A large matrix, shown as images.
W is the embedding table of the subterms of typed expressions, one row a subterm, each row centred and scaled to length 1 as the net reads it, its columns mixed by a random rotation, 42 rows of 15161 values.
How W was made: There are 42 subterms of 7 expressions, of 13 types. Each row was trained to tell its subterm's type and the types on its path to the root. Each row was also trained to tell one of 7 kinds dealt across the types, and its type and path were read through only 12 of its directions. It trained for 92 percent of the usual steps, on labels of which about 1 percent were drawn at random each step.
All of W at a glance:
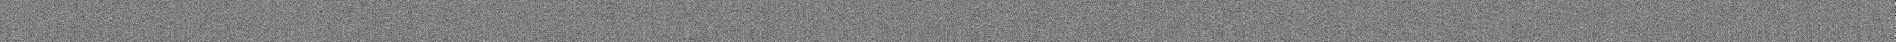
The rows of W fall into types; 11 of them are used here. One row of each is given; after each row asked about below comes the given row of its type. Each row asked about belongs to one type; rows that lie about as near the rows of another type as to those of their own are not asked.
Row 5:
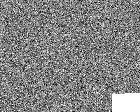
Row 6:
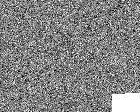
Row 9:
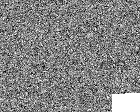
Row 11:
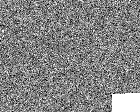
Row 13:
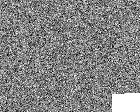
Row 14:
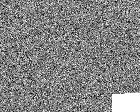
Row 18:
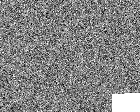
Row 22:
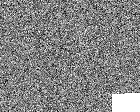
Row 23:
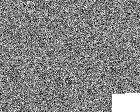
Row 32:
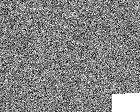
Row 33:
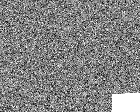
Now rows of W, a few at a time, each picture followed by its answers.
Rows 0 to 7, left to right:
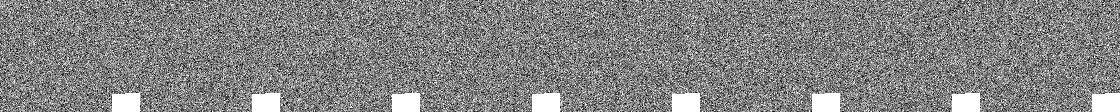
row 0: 6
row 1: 9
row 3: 18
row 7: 5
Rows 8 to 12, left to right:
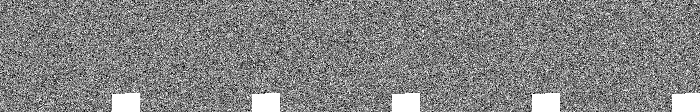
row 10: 6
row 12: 23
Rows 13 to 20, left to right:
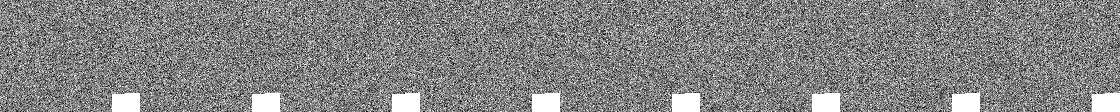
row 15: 6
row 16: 13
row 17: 22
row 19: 6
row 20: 32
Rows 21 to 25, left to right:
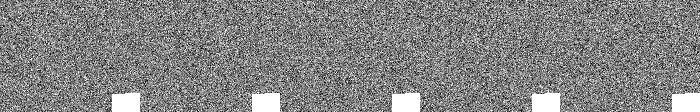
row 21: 32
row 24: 5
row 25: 9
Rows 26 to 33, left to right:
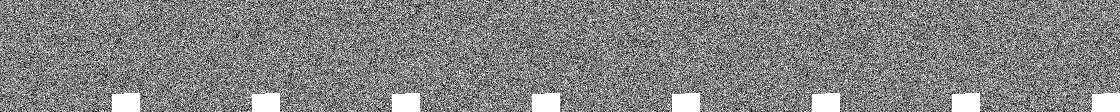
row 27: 5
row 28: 23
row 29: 5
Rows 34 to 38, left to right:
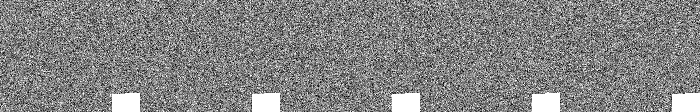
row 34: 9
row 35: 18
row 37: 14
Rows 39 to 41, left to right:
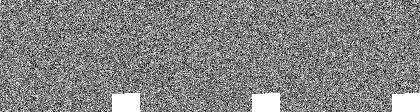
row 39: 18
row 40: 9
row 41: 23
